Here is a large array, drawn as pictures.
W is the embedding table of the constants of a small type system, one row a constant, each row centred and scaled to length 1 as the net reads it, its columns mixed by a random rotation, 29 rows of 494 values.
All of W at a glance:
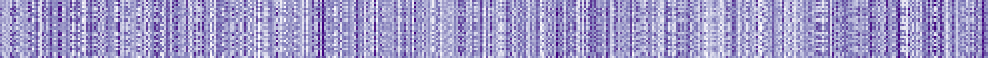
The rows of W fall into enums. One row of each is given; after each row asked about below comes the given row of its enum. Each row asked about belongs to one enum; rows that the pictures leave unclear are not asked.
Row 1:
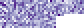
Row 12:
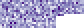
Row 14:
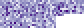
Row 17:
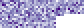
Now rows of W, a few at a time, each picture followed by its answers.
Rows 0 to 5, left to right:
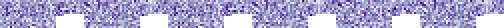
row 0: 14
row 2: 14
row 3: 1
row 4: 17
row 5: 1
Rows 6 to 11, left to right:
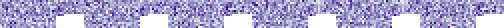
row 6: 12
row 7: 17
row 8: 14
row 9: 1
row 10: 1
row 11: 14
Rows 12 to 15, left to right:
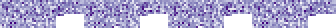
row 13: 14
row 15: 12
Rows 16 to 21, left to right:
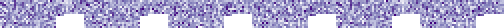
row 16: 1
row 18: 14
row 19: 12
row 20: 1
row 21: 12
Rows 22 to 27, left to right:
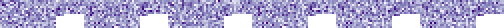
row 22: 17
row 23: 14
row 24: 1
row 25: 14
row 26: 12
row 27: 12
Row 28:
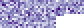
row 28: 17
